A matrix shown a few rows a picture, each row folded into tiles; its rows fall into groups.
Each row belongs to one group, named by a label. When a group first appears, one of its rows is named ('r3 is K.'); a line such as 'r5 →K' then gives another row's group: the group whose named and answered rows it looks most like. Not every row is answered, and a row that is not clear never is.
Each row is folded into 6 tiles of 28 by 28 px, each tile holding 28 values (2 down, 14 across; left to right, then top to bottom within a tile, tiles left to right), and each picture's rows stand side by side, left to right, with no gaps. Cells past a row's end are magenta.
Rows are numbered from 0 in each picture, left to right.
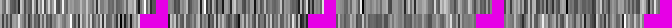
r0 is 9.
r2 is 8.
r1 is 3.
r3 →3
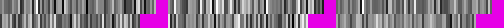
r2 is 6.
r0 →3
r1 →9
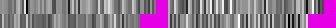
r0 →8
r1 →9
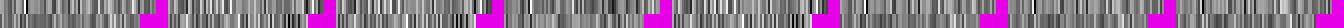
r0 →8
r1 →9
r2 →9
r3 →6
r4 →9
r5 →8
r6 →8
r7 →8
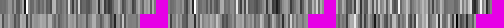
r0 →6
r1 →6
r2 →9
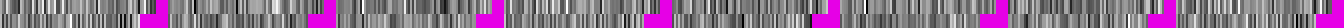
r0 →9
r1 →8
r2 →6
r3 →9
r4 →3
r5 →8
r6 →3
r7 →9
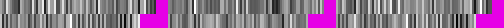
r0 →9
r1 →6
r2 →9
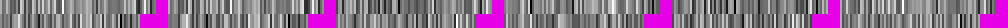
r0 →9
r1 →9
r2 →3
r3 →8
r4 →3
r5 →9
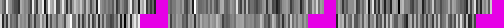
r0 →9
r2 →3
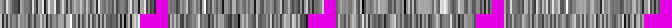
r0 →9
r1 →3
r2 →8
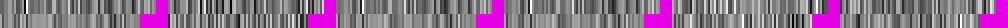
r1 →3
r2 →6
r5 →3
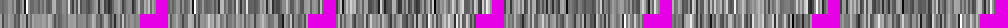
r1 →6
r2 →3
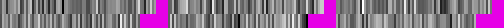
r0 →3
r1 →3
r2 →6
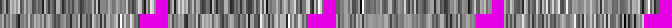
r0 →3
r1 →3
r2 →6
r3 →9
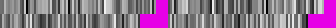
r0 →8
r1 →3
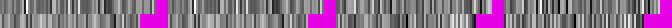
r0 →6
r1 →6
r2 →3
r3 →3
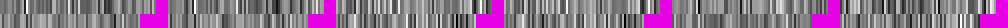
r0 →6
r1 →6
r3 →9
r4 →8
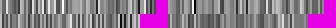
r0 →9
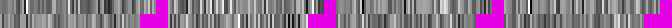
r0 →6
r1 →9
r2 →8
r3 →8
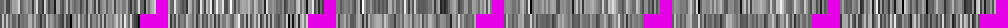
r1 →9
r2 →6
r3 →8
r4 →8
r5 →3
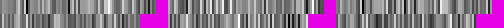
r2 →8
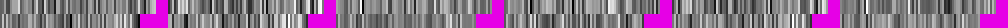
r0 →3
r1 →3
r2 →8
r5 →6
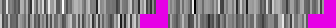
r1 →8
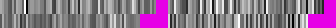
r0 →8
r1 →9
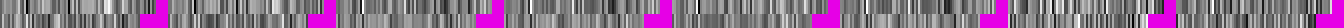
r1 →8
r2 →6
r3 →6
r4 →8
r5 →6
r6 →9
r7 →3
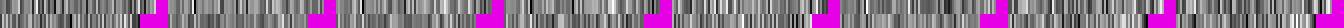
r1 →8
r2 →8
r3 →8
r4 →9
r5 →6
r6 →3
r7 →3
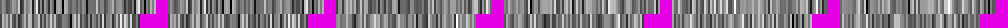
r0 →3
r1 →3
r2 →3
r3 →8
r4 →9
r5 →8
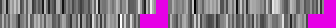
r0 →3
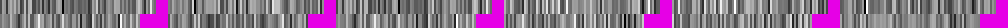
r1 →8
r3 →9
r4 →9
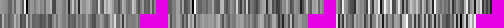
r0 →8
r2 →9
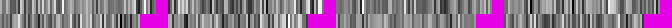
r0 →9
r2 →6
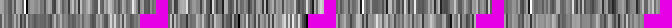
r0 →8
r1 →3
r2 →6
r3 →6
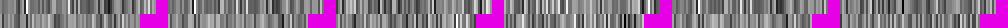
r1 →6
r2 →3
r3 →9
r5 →3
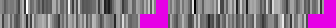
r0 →6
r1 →8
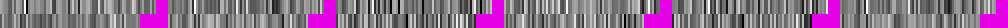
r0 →8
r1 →6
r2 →3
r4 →3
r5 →6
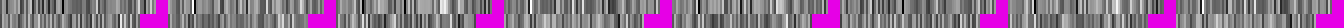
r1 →8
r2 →8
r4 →8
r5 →3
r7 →6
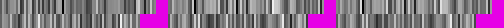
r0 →3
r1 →8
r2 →8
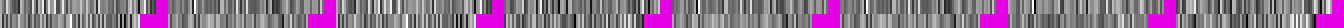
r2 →9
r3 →3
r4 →6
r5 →6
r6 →8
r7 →3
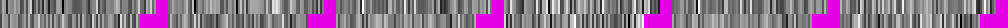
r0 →3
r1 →8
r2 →6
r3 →9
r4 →6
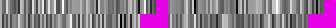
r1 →8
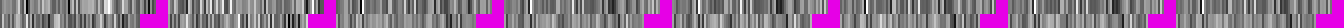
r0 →8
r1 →9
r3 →6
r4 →6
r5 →6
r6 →6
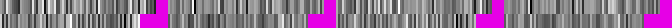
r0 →9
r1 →8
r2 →9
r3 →8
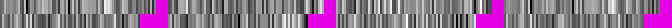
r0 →8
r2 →9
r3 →8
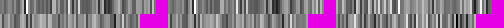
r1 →6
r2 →9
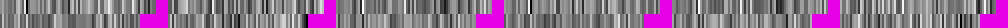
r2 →6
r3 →8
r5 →9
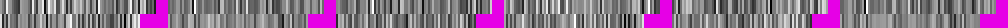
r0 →9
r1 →6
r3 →9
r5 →6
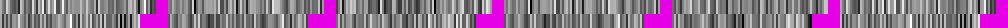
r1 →8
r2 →3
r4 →3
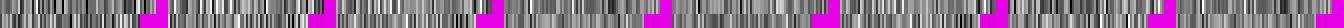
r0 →3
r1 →9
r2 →9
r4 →8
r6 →3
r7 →6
